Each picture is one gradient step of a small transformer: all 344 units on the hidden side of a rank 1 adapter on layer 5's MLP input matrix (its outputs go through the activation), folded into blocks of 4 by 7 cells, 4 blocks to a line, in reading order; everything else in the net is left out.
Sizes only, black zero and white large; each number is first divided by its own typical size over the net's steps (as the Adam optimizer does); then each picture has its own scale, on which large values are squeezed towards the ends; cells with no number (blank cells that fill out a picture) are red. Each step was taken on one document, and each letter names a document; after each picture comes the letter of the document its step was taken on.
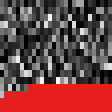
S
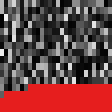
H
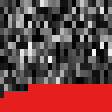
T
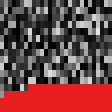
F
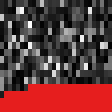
T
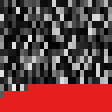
F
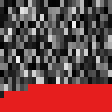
S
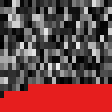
H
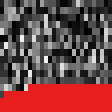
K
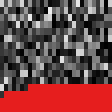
S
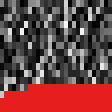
S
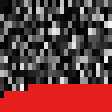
F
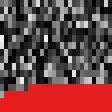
F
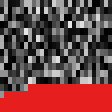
F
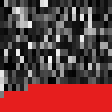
T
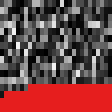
H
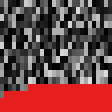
F
